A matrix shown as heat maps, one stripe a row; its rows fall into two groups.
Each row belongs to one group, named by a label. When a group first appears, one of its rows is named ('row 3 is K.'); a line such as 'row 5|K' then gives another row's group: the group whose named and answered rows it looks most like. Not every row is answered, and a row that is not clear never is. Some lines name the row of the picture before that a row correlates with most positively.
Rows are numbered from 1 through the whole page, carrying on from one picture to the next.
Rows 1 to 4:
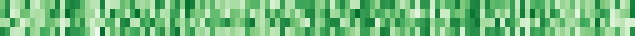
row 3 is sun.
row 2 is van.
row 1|van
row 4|van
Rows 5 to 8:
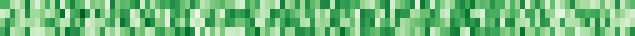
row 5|van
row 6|sun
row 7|sun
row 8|van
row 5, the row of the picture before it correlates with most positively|4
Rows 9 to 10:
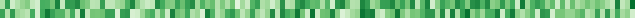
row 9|van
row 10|sun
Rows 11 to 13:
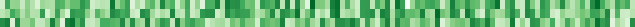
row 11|sun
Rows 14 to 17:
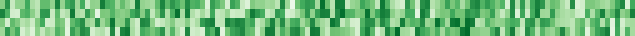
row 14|van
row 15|van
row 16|sun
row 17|sun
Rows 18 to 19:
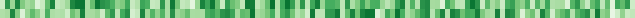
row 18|sun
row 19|sun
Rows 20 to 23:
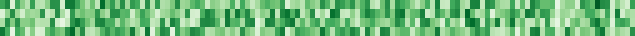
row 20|van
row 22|sun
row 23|van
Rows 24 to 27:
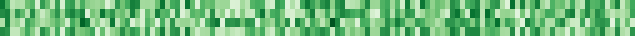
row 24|van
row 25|van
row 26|sun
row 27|van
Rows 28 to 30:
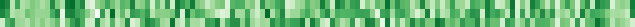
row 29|van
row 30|sun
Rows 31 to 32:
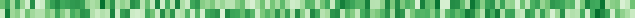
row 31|van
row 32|sun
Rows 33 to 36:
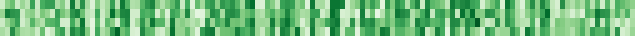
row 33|sun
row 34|sun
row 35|sun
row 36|sun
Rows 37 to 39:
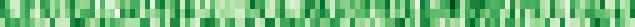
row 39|sun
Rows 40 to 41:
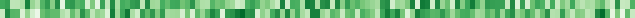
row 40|van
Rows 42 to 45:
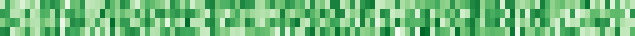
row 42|sun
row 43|van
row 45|van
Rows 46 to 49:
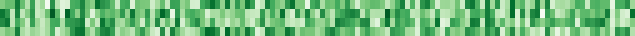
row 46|sun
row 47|van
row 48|van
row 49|sun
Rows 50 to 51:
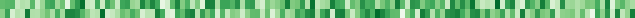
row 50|sun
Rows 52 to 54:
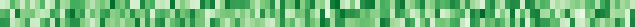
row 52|sun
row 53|van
